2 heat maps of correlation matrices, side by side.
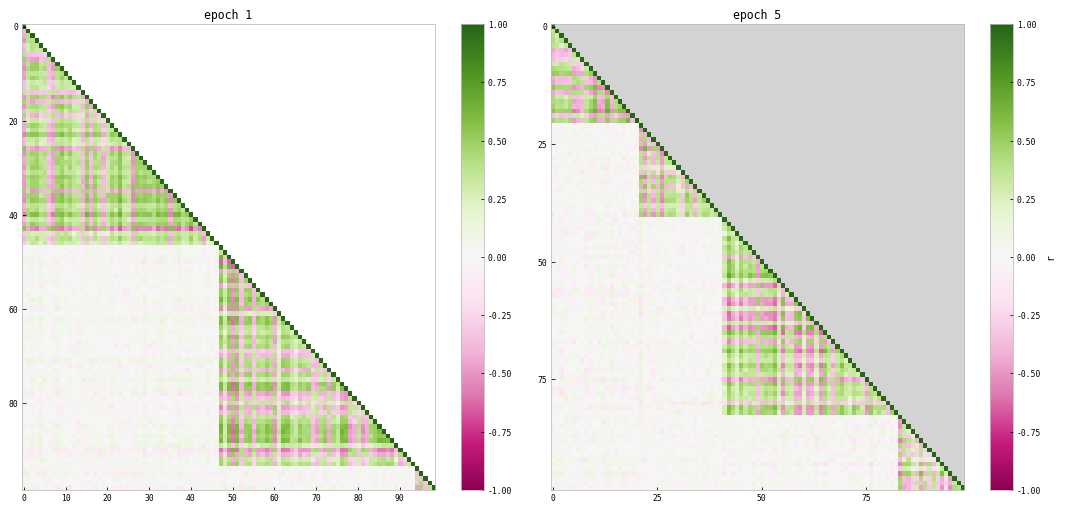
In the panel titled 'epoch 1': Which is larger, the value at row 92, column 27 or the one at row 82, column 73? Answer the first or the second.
the second
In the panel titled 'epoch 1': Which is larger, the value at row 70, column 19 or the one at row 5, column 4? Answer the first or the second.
the second
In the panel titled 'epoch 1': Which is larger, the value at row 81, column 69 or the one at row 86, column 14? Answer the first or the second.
the first
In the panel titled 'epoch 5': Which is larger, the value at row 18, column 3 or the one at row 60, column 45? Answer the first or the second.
the first
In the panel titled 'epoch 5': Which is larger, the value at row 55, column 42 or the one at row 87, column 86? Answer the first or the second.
the second
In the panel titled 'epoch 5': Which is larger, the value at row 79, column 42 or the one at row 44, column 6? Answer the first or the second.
the first
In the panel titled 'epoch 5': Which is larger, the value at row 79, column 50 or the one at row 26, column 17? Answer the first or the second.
the first
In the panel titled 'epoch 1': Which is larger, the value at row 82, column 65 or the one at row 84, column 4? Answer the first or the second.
the second
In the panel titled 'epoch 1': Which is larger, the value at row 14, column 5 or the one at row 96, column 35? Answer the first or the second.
the second
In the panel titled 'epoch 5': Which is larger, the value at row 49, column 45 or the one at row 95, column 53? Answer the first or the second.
the second
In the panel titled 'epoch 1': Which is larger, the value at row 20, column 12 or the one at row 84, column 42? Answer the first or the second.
the first
